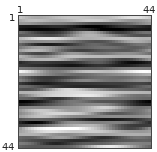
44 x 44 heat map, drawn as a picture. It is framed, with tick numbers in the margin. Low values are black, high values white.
Slope: none. Ninth with the highest average: bottom middle. Stripes: horizontal, repeating 7 times. Grain: streaks across.
